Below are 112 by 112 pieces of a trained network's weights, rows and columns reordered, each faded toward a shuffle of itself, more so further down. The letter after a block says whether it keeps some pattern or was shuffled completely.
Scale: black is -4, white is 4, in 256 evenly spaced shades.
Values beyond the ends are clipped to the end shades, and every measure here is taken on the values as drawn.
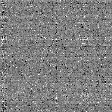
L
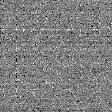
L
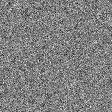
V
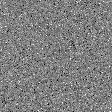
V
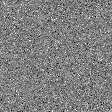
V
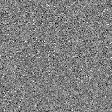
L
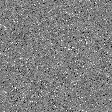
V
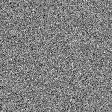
V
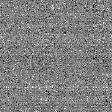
L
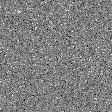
V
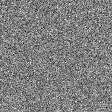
V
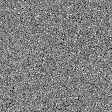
V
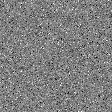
V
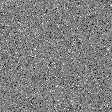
V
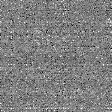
L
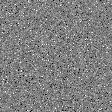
V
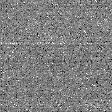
L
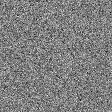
V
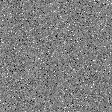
V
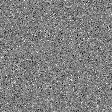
V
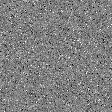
V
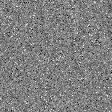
V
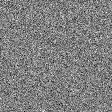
V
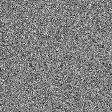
L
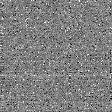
L
